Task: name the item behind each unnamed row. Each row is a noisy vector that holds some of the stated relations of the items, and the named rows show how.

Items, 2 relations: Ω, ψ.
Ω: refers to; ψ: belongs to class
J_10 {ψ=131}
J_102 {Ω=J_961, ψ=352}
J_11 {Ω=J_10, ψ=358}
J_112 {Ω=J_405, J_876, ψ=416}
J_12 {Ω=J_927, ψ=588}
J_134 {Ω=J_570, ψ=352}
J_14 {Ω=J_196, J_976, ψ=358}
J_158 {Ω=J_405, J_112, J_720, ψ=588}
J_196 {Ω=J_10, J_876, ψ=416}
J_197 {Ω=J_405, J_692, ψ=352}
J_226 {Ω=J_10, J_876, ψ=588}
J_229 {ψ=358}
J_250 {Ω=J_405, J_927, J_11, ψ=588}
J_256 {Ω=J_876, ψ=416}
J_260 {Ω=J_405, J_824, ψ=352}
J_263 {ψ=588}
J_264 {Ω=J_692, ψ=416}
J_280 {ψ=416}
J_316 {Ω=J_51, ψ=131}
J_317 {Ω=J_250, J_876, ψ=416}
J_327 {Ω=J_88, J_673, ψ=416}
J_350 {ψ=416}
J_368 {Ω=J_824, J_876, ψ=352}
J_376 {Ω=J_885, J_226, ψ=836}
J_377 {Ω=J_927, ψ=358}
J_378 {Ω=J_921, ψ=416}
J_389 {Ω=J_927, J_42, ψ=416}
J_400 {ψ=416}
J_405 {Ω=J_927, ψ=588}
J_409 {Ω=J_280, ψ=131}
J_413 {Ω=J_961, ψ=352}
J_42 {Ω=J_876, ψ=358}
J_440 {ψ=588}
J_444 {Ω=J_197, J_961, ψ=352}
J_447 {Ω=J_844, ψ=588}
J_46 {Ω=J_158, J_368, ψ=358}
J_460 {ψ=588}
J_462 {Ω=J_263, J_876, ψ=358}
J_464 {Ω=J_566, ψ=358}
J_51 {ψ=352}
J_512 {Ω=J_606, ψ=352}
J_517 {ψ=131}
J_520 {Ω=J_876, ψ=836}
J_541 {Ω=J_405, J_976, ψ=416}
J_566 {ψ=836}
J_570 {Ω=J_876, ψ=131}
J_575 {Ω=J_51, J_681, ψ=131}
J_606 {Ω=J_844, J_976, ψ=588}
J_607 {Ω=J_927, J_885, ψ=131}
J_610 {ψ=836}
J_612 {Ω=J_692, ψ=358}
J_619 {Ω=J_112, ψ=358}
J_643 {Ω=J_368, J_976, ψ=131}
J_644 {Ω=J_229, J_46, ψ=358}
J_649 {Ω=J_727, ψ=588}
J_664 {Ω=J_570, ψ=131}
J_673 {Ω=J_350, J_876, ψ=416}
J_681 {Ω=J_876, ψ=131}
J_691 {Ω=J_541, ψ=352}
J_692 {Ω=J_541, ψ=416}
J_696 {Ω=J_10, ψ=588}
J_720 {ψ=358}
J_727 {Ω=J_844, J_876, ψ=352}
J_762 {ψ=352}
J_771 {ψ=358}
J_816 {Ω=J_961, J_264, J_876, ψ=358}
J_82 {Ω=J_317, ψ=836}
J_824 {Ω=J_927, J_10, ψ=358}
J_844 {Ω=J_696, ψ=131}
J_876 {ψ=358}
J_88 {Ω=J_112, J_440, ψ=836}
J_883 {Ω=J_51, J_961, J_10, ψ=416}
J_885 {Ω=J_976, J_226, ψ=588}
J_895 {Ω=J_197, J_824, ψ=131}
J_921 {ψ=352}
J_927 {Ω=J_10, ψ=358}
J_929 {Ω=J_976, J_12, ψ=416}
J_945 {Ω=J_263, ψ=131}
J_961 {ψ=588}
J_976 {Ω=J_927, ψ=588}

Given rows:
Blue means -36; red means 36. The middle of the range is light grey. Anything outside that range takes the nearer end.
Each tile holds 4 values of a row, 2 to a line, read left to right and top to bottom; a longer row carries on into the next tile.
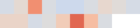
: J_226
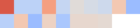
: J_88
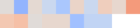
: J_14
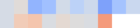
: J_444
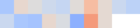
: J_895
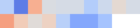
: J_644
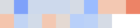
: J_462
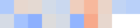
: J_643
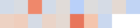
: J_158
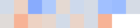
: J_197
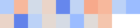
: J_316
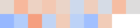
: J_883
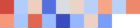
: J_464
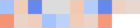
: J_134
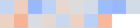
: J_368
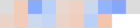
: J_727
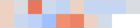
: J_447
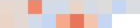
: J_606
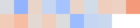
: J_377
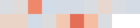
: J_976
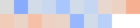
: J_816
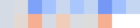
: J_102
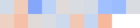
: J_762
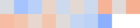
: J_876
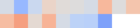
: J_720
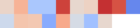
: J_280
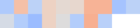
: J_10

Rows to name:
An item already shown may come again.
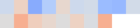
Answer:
J_197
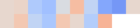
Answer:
J_512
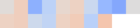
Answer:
J_727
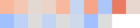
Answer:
J_327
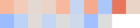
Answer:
J_327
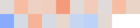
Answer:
J_541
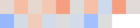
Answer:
J_112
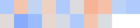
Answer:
J_681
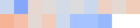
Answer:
J_46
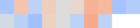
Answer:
J_10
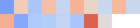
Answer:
J_664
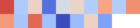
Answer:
J_464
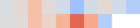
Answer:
J_961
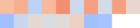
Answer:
J_350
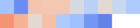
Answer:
J_229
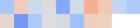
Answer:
J_575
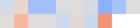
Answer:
J_260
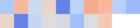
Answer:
J_316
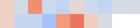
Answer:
J_649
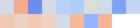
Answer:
J_51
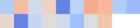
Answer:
J_316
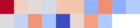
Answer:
J_566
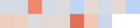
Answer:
J_158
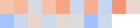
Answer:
J_673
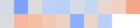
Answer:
J_612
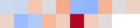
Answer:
J_263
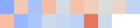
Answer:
J_570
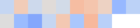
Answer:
J_844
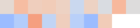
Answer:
J_883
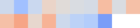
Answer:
J_720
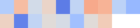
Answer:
J_316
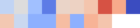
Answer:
J_409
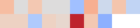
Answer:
J_440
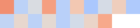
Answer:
J_520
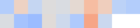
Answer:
J_517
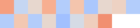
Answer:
J_82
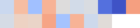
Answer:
J_921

